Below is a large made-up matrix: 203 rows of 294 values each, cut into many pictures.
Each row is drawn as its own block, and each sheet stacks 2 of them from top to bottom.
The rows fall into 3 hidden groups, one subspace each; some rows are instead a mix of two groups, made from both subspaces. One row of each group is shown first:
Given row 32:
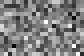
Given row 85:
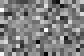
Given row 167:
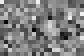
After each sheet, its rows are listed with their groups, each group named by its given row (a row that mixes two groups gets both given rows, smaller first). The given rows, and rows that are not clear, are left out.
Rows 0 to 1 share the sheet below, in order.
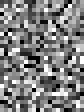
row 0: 167
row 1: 167
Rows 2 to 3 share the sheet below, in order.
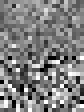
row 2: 32
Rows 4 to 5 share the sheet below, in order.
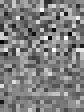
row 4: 32 and 85
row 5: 167
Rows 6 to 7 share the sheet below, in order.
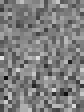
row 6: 85
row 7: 167
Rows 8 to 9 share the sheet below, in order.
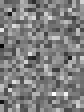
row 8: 167
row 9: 167
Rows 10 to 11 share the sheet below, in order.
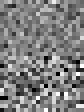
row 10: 32
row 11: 85
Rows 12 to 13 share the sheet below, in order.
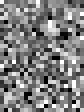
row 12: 167
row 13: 32
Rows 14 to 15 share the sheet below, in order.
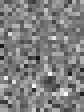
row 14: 167
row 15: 167
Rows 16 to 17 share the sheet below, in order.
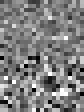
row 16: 167
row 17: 167
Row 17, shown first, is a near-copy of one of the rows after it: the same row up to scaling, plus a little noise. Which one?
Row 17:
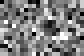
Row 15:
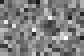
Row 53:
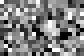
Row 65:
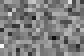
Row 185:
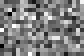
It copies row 15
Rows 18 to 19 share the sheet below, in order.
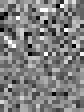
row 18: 32
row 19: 167
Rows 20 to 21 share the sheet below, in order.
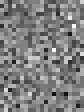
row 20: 32 and 85
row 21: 32 and 167
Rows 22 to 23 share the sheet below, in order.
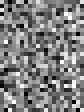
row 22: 85 and 167
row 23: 32
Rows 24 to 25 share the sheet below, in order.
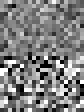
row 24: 32
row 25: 32
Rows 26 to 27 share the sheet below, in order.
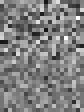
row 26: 85
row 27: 32
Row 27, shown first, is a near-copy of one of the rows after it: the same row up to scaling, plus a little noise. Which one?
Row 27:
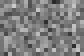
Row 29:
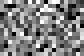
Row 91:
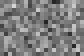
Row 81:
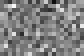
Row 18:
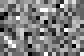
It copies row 91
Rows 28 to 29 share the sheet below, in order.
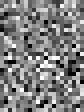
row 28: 32
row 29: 32
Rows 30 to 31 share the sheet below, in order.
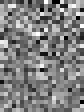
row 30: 32 and 85
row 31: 85
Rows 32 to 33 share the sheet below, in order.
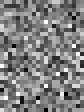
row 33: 85
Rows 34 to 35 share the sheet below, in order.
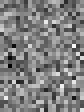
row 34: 32
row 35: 85
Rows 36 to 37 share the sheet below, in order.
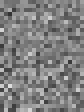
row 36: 167
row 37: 167
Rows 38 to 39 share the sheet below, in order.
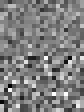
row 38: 32
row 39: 167
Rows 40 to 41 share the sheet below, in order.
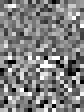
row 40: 32
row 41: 32
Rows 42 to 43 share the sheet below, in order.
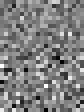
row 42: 32 and 85
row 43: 85
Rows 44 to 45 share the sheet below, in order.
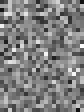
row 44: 85
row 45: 32
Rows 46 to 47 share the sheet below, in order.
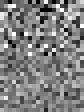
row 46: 32
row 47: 85
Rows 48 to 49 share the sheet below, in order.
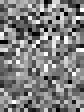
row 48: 85
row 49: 32
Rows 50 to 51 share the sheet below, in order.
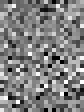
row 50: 32
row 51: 32 and 85
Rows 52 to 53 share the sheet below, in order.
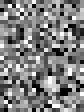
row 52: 32
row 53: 167
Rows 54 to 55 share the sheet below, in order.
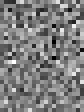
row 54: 85
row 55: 32
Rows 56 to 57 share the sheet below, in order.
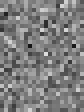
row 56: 32
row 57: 167
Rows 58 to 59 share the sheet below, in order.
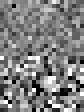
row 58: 32
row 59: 167
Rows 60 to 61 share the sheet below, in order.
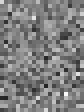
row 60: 167
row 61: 85
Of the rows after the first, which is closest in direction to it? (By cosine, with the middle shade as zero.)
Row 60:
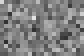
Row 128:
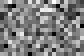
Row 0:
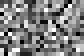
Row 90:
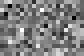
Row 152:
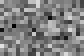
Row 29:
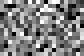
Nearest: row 152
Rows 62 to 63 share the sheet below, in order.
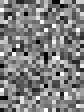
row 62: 85
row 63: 85
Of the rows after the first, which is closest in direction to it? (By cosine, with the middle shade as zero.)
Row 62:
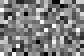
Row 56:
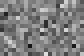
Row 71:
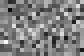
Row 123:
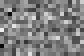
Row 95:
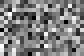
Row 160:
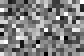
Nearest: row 160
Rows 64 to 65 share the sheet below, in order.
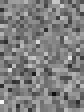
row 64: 85
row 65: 167
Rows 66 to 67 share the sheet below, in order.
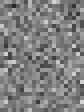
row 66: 32
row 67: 32
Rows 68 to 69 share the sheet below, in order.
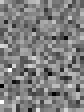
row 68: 167
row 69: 167
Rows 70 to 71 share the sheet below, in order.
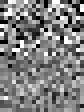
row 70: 85
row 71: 85
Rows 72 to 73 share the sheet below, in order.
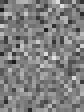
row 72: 85
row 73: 32
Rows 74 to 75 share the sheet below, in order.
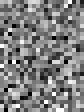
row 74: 167
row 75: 32 and 167
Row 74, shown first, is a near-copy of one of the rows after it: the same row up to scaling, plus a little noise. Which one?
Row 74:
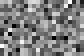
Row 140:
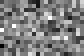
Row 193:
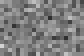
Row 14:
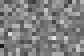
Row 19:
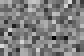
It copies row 19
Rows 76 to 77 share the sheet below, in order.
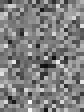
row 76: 32
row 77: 32
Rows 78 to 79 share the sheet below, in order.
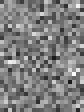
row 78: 85
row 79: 32
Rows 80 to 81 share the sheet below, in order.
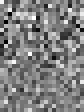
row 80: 167
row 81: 32
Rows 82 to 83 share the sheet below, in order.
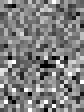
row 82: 32
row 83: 32
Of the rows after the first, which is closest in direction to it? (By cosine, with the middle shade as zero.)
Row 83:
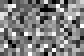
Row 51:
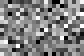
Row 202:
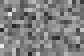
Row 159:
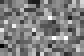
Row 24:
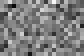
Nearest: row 51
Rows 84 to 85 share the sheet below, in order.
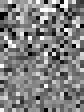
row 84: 32
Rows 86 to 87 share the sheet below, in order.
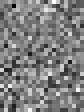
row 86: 32
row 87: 167
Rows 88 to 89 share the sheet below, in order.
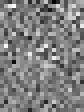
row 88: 32
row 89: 32
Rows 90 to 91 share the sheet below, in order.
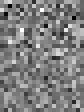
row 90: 32
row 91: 32
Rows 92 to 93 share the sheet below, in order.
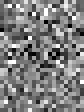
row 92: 32
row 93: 32
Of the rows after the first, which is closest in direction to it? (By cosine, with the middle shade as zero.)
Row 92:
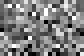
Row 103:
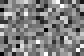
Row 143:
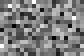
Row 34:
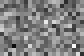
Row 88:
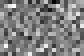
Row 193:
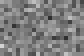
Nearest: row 143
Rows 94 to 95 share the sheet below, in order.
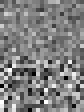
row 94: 32 and 85
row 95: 167
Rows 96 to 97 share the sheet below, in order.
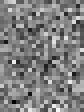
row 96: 85
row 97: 32
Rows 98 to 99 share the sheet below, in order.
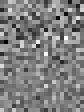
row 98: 85
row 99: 85
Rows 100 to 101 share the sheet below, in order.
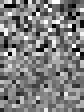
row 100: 32
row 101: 85
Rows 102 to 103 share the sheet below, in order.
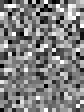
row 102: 32
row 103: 85
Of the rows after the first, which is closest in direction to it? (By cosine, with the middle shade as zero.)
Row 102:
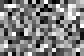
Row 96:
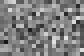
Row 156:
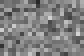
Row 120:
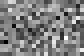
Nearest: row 156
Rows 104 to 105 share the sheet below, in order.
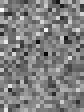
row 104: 85
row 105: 167
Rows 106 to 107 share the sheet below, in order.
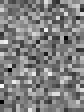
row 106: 85
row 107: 167
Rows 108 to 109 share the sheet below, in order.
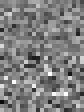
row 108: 167
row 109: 167
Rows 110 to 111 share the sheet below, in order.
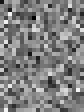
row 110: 167
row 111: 167
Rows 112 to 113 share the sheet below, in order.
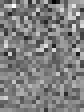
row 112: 32
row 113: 85
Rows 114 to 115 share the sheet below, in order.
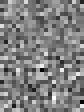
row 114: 85
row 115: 85
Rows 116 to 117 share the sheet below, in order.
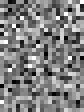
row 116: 85
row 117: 167
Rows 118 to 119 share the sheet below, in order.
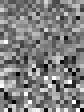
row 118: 85
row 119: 32
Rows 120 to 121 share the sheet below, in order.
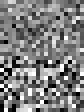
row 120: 85
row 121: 167
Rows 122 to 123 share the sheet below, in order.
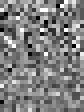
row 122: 32
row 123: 167
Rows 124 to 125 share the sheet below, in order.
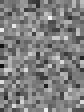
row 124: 167
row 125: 85
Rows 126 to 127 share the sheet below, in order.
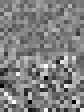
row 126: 167
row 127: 32
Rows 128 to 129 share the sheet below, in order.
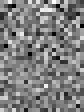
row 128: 32
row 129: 85
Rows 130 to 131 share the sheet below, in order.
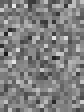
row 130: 32 and 167
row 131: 32 and 85
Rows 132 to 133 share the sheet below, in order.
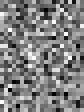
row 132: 32 and 167
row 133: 167
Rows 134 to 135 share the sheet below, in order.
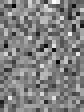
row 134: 32
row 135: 32 and 167
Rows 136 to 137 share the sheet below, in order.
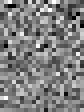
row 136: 32
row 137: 85
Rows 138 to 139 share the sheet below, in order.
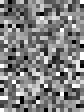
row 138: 85
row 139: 85
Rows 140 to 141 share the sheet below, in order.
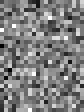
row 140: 167
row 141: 167
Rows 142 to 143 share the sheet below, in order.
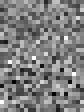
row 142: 85
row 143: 32 and 167
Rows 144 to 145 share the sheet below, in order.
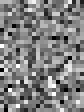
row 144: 167
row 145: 167
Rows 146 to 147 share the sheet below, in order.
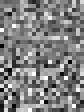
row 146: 167
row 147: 167
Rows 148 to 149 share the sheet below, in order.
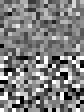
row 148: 32 and 167
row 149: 85
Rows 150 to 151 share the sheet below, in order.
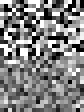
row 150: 167
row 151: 32
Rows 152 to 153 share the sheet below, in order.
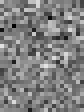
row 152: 167
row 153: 32
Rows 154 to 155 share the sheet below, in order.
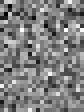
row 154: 32 and 167
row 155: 167
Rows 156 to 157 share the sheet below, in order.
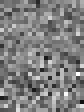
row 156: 167
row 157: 85
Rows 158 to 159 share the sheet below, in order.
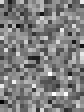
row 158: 85
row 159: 167
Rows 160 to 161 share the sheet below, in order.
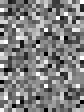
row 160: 85
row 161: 85
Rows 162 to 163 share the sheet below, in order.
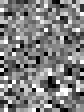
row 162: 85
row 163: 167
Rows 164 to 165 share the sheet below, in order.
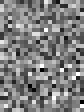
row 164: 85
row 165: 85
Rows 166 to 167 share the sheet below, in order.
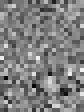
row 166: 32
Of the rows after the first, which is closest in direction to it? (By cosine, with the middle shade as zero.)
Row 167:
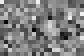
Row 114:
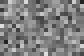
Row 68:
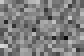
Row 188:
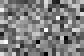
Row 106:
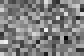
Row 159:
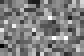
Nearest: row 68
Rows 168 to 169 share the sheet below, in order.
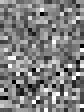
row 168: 85
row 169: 85
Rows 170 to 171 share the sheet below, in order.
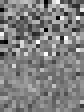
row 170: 85
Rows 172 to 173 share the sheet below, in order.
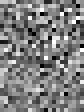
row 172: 85
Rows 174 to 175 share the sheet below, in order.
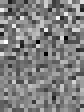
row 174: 85
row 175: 85
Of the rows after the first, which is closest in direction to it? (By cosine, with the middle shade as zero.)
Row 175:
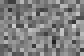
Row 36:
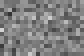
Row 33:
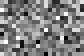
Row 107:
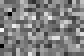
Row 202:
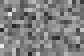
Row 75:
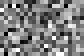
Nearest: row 33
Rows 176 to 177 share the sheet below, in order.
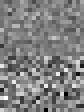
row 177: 85
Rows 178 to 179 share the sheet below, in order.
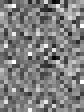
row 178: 32
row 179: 32
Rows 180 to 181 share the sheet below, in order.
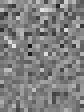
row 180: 32
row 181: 85 and 167
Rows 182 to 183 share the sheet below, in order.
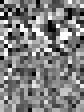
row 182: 167
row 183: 167
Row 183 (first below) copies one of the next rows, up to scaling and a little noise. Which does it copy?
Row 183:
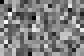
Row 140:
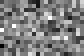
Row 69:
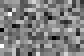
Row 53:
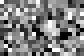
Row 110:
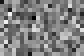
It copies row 110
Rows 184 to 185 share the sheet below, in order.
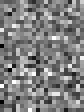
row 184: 167
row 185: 167
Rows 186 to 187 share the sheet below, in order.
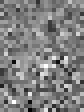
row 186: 167
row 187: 32
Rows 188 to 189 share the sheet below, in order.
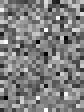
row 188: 85
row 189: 85
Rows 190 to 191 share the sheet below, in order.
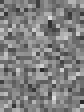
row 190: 167
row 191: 85
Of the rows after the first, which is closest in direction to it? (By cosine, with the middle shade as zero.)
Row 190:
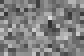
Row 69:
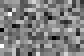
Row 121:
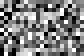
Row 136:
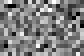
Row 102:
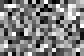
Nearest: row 121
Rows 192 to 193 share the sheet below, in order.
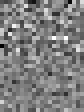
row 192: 167
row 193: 167
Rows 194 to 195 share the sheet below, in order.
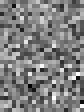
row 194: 32 and 85
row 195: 85
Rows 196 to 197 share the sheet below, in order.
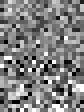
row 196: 85
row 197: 32
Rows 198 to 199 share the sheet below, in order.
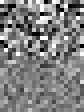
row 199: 32
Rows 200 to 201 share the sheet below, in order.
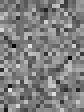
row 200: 32
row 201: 167
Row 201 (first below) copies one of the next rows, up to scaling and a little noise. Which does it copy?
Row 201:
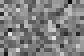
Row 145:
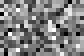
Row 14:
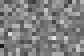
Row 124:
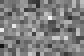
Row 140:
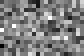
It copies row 145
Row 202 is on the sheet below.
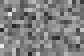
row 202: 167
